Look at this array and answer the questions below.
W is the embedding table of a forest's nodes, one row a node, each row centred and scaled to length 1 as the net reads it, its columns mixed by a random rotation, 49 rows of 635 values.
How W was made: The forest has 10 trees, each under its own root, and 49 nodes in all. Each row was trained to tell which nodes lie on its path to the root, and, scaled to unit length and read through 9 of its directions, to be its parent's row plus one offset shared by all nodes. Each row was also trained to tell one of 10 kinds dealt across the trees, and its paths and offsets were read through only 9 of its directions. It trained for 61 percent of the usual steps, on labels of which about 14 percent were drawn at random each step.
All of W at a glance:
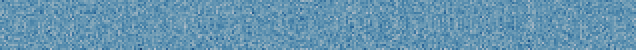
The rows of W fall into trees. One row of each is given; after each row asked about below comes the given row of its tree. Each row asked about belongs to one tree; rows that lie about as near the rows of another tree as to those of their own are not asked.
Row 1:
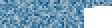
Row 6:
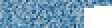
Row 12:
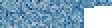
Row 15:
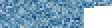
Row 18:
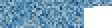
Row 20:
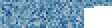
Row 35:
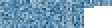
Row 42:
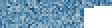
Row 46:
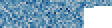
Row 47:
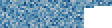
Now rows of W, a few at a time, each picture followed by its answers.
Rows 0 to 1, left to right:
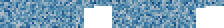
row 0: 42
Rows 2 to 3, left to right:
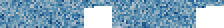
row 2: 15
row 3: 6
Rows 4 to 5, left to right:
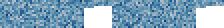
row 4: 20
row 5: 1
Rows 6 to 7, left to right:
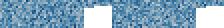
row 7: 47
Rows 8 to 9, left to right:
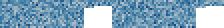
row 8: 47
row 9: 18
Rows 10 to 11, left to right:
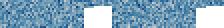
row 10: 20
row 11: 47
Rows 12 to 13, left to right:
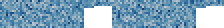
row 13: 20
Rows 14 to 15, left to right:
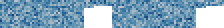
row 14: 42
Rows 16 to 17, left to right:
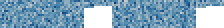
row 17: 35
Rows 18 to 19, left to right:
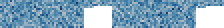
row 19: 46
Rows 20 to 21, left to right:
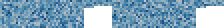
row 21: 15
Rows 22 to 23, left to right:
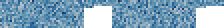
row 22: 6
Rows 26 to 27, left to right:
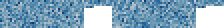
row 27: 6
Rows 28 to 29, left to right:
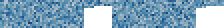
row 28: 12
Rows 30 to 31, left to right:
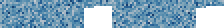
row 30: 20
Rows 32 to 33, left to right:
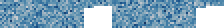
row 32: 6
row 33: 42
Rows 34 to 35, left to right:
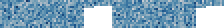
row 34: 35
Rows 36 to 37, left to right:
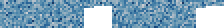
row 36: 12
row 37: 1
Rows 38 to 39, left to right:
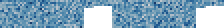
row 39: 1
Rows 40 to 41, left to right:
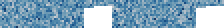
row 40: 35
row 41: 46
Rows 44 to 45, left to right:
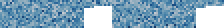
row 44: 12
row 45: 1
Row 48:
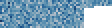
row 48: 42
